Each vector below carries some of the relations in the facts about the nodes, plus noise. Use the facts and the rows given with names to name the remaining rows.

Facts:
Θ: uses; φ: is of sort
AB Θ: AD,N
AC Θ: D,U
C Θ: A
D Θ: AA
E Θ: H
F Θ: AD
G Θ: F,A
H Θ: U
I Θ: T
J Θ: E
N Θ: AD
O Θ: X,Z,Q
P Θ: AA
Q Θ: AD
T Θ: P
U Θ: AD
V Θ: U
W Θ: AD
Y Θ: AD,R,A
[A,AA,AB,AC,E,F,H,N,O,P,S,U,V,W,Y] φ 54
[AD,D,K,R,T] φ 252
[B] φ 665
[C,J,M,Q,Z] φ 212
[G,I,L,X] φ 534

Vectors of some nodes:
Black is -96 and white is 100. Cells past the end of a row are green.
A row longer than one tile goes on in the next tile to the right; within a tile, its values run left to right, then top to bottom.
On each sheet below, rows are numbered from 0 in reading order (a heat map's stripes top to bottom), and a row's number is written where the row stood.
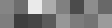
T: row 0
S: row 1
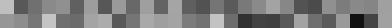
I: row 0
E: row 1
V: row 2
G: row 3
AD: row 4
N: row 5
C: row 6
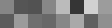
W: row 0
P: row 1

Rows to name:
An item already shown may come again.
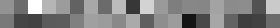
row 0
D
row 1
AC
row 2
P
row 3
C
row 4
Q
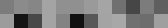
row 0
C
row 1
J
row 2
A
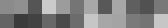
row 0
Q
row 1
H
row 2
G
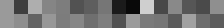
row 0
AA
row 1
Y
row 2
B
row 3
N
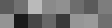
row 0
R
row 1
U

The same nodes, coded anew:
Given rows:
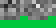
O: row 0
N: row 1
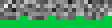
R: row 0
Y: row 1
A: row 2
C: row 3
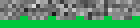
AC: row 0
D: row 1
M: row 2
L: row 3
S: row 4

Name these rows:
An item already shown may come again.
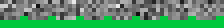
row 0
AD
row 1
K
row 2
I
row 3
W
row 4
D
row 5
G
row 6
A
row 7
F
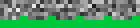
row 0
J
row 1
R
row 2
AD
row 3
T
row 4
B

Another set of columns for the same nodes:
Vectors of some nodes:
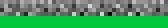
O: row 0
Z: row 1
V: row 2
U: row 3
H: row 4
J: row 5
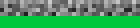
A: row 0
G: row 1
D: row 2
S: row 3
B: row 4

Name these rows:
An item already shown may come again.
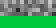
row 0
C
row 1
I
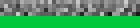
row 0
AC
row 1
C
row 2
G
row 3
Y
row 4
AD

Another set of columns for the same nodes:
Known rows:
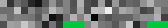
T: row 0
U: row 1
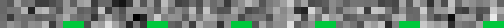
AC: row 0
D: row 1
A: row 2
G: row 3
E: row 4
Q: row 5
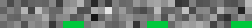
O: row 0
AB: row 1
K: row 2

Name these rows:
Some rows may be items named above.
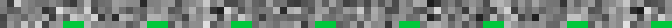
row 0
I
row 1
C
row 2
G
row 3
AC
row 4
S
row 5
AD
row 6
J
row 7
G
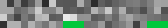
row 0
B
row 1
Y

